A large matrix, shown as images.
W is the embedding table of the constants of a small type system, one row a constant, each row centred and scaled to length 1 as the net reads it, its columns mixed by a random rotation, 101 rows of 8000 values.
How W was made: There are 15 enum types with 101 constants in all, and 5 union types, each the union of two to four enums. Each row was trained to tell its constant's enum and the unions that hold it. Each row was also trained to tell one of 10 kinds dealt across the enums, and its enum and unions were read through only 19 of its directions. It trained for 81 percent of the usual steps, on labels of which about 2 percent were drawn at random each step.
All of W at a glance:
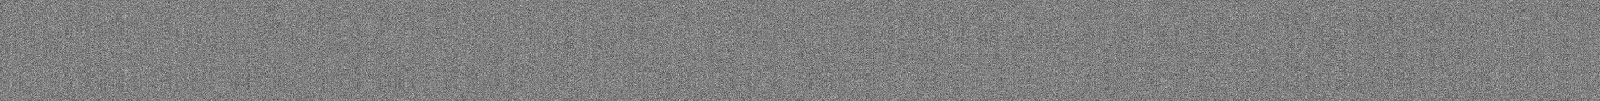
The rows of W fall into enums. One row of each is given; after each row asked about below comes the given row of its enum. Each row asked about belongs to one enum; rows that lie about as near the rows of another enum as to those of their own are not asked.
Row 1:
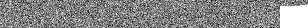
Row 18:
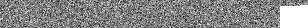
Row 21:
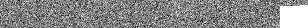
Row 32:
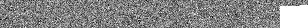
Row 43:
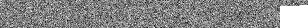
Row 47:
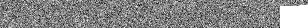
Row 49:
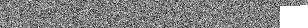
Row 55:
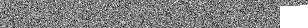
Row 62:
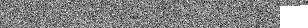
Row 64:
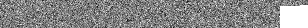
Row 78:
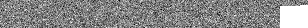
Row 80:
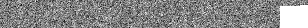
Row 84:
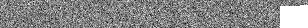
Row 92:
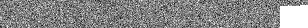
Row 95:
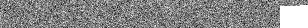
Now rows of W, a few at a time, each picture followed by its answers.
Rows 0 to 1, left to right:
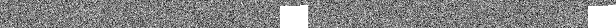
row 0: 84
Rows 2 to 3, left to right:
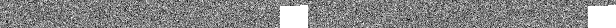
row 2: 49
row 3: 32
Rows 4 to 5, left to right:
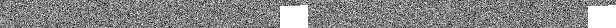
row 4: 92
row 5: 55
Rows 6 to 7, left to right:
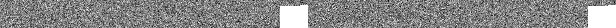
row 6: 84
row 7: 62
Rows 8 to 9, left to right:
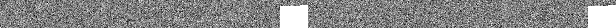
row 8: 64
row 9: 92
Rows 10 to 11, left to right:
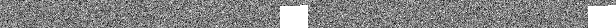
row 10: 49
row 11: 32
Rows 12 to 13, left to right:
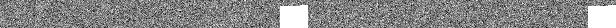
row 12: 64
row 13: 80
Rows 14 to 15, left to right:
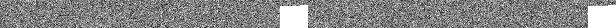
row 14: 21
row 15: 43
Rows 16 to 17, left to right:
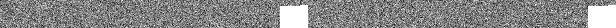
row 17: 1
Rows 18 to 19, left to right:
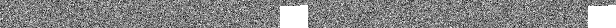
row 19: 21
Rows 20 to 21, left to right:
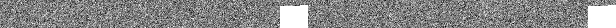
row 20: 80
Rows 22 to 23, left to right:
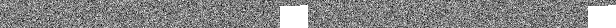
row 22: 78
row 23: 80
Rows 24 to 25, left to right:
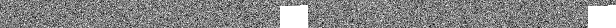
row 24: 62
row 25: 84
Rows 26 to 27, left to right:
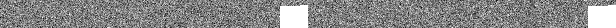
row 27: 55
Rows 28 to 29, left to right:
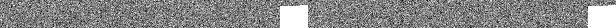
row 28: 92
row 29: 78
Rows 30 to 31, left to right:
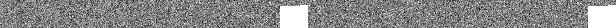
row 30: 1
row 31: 32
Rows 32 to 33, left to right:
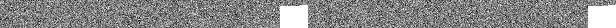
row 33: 1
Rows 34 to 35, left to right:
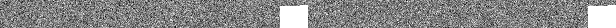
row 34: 43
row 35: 32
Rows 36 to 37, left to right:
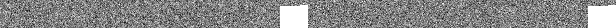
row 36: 49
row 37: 49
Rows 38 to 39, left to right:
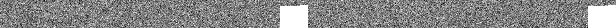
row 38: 80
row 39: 55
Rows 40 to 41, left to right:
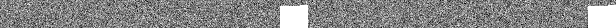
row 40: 84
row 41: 32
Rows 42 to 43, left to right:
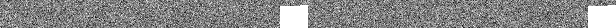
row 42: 49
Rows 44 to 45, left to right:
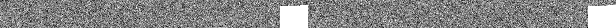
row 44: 62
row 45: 47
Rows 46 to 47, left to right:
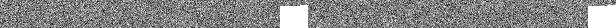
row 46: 84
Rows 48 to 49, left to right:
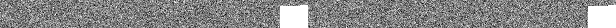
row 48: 95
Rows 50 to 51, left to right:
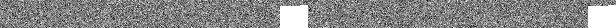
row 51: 78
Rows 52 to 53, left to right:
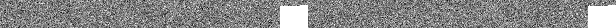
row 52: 95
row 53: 21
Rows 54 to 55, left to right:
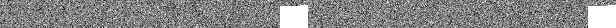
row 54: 84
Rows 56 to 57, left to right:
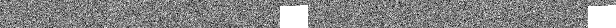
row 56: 78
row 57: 21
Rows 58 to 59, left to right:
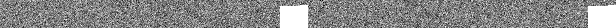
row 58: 55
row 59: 92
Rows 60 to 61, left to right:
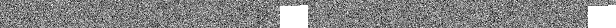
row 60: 62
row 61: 49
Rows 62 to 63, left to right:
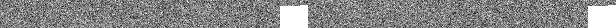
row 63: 55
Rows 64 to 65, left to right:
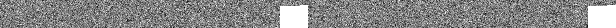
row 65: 43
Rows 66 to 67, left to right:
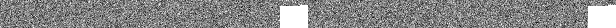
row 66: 21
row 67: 80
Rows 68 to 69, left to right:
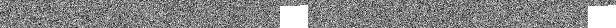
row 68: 80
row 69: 18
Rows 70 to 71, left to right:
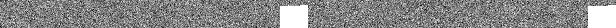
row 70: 92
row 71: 92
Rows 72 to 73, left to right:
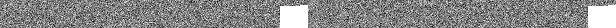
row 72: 78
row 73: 1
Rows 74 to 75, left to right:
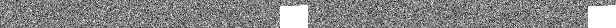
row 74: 47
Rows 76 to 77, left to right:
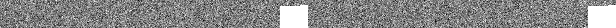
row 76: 21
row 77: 64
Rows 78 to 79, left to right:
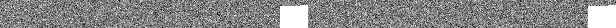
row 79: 1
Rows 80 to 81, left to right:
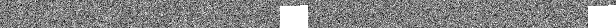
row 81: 62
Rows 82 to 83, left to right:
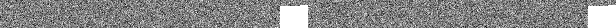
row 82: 49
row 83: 1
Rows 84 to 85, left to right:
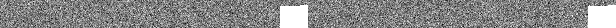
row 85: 21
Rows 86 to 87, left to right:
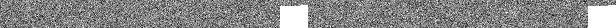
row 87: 92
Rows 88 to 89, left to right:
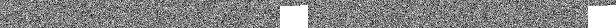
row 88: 1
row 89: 43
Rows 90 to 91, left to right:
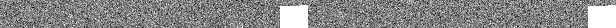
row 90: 55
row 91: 32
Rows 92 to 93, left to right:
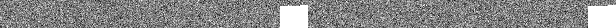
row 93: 32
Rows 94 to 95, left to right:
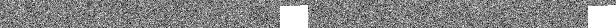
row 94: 64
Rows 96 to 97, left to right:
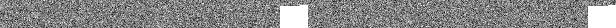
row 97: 64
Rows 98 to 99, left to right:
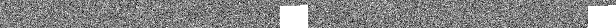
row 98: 55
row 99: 84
